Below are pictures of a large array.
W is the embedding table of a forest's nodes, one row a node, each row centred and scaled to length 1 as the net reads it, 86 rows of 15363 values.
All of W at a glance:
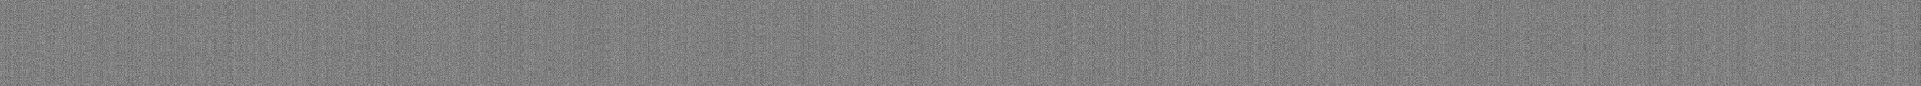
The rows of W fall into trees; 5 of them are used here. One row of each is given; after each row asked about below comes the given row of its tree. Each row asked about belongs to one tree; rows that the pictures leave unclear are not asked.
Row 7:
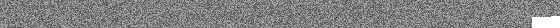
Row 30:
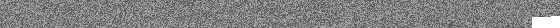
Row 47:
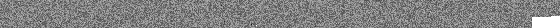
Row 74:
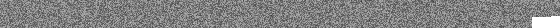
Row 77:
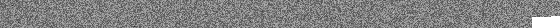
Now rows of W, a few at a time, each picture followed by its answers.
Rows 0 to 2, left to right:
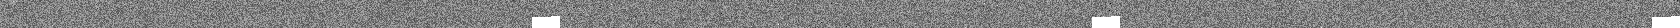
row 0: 74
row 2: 47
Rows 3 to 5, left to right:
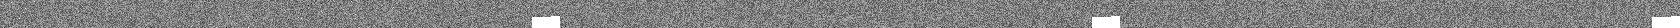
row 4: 30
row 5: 7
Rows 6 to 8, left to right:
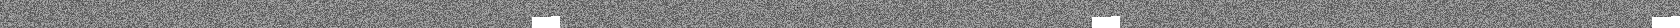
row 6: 7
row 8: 7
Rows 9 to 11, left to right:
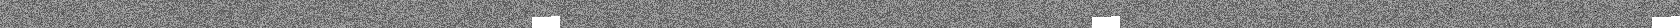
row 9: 30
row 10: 77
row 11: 47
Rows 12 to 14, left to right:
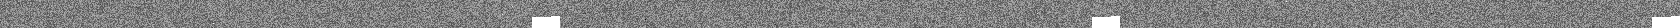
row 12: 77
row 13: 30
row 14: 47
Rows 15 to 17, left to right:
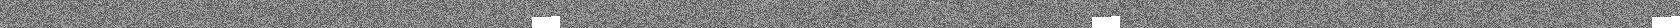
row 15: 7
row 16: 47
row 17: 77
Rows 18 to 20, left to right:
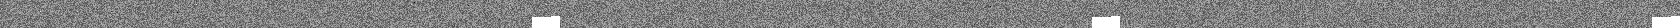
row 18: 77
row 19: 74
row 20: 77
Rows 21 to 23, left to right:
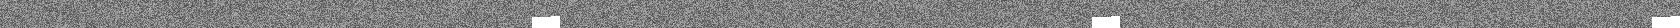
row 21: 30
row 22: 74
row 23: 30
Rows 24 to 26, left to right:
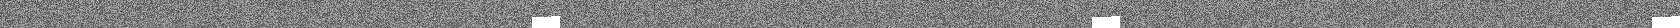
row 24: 77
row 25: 47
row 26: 47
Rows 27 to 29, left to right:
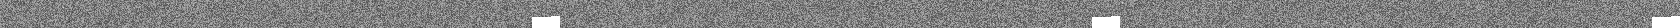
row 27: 47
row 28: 74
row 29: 74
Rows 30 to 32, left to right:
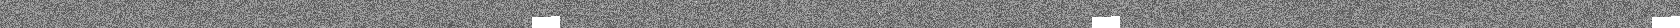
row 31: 77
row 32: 30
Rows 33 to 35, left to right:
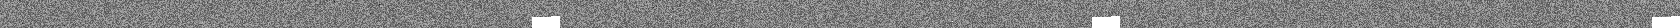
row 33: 7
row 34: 47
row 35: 74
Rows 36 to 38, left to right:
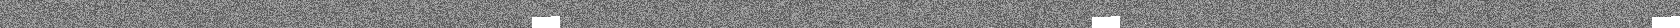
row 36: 30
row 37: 30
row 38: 77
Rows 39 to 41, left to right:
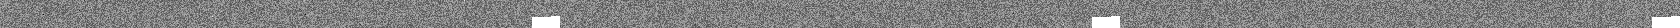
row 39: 30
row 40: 74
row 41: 7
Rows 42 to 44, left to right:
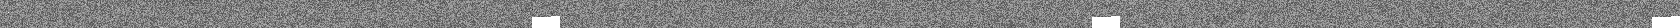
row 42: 30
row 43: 30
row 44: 74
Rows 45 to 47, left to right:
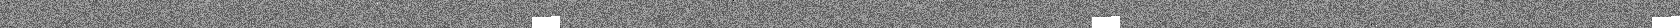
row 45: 47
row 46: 74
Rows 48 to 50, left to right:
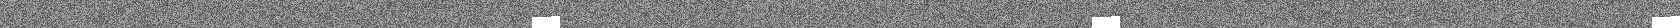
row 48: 74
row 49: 47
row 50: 30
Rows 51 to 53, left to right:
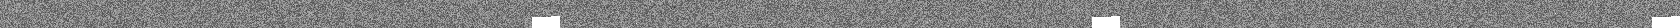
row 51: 30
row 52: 7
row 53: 7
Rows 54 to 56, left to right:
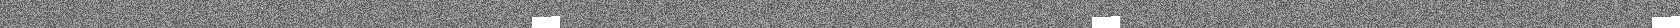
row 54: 77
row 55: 7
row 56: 47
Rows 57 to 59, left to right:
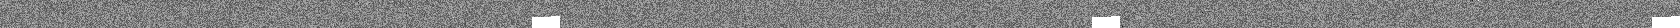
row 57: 30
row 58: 77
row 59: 47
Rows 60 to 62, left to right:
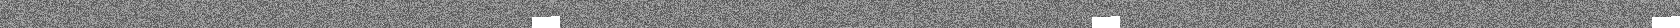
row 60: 47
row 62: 74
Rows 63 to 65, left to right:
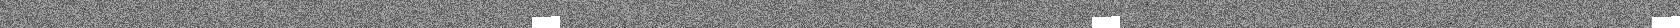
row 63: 77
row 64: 74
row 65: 7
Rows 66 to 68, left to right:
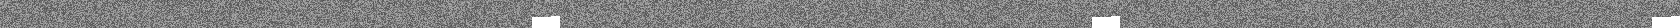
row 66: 30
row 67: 47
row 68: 47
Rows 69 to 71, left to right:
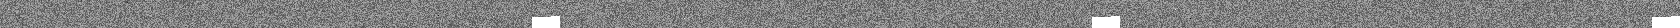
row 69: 30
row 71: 74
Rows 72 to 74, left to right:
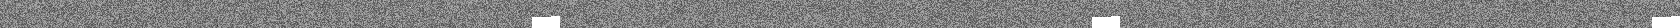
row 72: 30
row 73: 74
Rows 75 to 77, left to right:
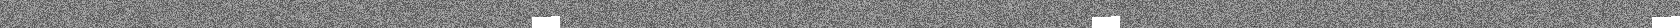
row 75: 74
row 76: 30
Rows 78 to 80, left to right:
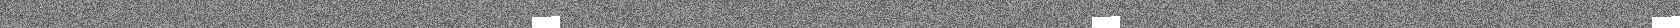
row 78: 77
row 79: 30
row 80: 77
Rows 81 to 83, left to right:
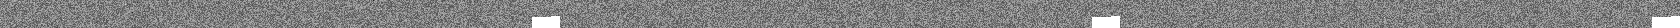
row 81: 74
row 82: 30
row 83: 77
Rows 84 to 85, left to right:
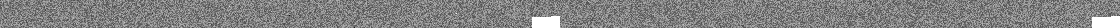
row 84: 7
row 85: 7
